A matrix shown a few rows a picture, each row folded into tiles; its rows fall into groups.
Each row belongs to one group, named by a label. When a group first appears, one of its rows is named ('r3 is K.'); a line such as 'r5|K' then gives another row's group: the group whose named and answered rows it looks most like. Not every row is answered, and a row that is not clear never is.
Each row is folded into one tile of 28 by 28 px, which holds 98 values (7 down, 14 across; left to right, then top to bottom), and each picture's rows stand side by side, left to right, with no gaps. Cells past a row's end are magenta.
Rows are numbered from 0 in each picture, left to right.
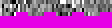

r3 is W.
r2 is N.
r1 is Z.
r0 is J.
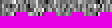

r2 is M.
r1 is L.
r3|J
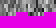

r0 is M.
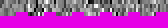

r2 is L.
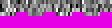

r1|Z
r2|W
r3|W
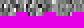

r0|M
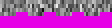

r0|W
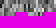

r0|Z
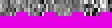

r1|J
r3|N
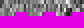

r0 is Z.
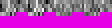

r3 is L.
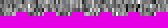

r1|L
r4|W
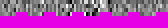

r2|J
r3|N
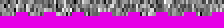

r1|W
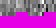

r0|N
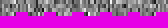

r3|W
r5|J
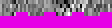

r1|N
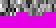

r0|L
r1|Z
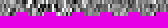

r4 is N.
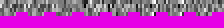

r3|Z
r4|Z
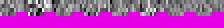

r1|N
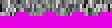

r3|Z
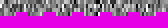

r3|J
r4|Z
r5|M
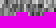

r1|N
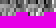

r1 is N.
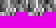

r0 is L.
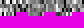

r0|W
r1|J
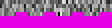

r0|Z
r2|W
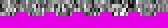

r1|M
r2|M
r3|L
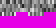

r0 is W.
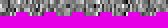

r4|J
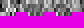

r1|N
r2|N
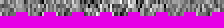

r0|N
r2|N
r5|Z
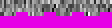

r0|W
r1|W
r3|W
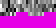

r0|L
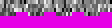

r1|N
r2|L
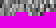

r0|Z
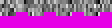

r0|N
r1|W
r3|J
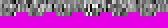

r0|J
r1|Z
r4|N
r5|J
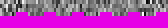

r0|M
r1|N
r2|Z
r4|N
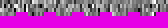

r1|N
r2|Z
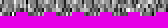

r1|L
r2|L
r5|M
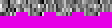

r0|L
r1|J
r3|J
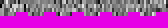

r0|Z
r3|J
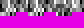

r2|N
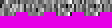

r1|M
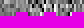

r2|J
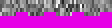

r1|N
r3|L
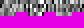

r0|Z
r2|W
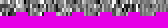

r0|N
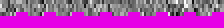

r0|L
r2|J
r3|Z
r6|N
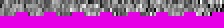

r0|Z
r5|L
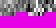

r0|M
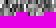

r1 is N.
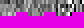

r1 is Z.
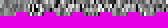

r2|Z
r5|W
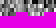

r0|N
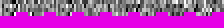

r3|Z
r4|W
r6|N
